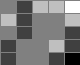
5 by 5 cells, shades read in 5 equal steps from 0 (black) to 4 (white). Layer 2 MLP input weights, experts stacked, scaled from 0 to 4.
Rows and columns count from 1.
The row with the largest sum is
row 1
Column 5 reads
4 3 1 1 0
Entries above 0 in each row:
5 5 5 5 4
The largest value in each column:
3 2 3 3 4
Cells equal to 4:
1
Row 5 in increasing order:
0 1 1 2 2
